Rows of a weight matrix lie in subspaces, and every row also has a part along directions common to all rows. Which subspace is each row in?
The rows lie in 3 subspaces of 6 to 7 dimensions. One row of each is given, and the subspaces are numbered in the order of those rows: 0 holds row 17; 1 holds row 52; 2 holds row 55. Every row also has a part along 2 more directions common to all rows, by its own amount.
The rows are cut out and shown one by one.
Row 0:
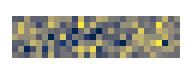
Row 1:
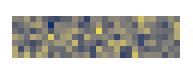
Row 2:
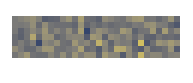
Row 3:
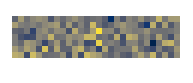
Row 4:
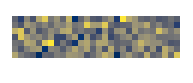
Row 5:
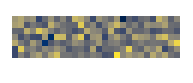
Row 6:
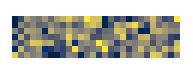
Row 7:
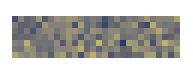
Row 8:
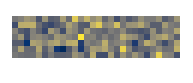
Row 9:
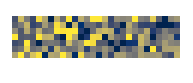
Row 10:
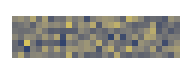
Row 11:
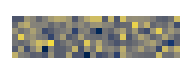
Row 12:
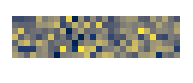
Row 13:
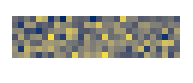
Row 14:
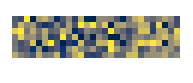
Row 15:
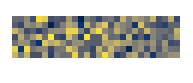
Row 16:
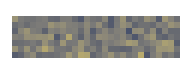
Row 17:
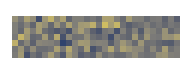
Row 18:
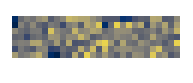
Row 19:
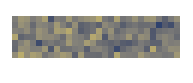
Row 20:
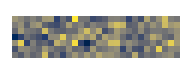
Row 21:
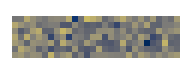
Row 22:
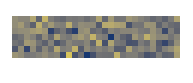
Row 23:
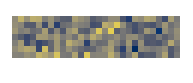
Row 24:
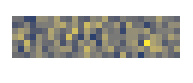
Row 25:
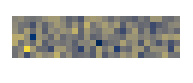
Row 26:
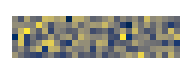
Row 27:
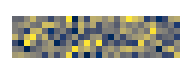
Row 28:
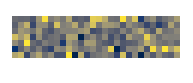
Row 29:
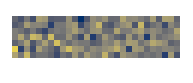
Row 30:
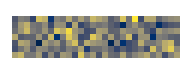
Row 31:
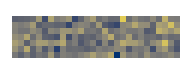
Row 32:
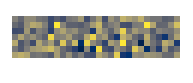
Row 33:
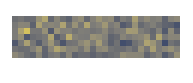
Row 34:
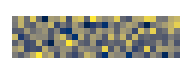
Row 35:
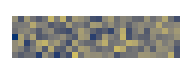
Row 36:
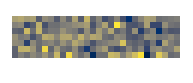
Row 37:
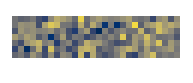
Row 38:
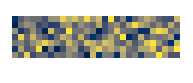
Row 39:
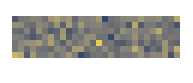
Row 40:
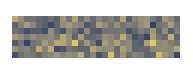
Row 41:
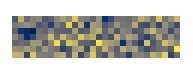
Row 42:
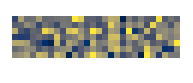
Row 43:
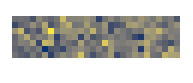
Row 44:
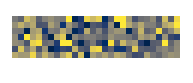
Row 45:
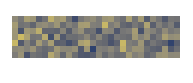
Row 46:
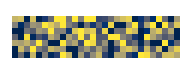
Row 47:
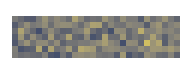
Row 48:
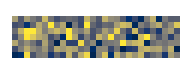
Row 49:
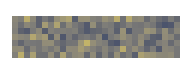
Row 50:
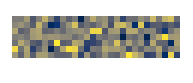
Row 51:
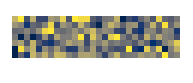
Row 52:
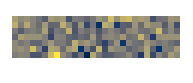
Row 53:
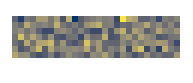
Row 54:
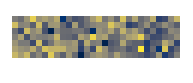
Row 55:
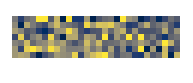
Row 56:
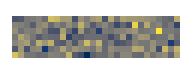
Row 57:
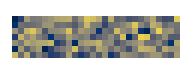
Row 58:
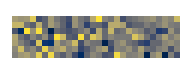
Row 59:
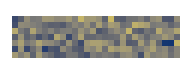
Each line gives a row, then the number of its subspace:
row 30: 0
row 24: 0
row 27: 0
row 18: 1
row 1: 2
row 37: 2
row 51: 2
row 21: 0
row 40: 1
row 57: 1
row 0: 2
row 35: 0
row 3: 1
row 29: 2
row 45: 0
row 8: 1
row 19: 0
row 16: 1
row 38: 1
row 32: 2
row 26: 0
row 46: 2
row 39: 1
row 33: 0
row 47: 0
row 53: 2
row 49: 0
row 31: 0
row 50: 2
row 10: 0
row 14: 2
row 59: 1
